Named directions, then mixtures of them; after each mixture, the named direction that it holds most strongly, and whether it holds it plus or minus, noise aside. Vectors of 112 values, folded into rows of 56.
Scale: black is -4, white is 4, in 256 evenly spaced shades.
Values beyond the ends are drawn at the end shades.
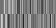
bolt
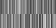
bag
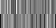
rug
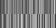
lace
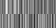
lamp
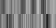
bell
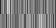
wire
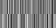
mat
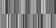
bell, minus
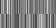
wire, plus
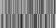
lace, minus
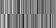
bolt, plus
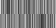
wire, minus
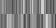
bell, minus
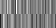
rug, plus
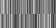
lace, minus
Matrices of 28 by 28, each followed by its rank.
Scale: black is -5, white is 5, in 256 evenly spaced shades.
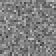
full rank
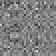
five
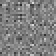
five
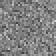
full rank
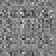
five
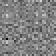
five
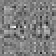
five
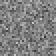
full rank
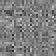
five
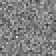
full rank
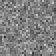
full rank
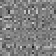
five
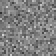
full rank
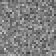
full rank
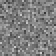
full rank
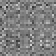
five
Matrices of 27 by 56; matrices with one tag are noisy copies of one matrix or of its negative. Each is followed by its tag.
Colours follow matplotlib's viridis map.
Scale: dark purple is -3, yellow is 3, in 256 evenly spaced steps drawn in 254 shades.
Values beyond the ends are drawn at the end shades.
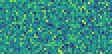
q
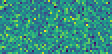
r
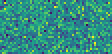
r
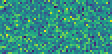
r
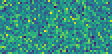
r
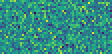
q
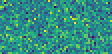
r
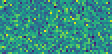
r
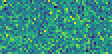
r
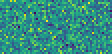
q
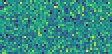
r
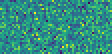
q
